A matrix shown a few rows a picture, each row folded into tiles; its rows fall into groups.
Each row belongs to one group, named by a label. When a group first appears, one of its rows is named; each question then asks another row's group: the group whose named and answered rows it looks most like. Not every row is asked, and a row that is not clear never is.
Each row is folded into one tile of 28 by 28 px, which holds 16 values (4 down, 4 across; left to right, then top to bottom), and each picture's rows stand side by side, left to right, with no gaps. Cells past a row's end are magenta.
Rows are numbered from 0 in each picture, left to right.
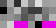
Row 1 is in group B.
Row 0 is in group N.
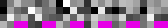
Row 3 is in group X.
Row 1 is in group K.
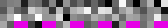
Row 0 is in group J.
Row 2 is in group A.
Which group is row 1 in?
K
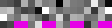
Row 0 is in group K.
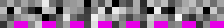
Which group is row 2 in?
N
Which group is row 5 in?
X
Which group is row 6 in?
N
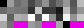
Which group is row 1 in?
J
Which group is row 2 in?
B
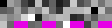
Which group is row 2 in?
N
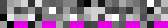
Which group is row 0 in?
B
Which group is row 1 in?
A
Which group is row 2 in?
J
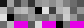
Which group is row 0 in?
A
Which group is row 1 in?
X
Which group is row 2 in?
K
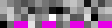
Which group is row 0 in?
K
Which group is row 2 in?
N
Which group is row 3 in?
A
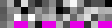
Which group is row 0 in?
X
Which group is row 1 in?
J
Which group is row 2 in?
B
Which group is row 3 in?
A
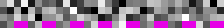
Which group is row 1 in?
A
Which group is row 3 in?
N
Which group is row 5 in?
N
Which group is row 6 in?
J
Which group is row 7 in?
B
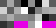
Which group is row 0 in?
A
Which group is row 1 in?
N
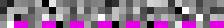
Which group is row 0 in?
N
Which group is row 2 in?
K
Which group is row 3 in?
J
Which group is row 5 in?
B
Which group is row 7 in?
J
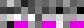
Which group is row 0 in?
J
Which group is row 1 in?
J
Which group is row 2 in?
J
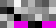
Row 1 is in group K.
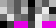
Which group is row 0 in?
K
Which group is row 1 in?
X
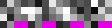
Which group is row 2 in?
K
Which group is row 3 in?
B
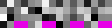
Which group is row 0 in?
A
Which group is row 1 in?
N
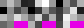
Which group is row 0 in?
J
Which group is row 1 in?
B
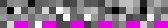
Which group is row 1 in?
X
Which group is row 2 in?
K
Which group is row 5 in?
B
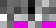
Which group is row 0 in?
J
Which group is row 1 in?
B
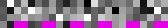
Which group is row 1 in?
K
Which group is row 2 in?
J
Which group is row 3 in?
J
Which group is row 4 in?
N
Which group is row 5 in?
B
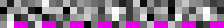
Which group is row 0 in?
N
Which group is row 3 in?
K
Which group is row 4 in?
K
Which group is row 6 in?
B
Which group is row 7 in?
K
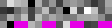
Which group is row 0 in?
B
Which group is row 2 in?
X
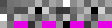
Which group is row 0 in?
J
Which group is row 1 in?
X
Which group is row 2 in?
B
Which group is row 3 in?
X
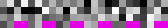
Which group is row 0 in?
X
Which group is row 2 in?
X
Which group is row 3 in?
J
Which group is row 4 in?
A
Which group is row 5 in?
X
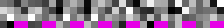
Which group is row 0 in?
K
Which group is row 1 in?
K
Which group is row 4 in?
A
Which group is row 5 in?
B
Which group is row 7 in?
X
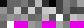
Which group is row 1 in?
A
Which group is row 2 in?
J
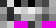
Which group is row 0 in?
A
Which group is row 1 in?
K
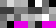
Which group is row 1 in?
J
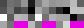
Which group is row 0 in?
J
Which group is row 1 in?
B
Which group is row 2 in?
N
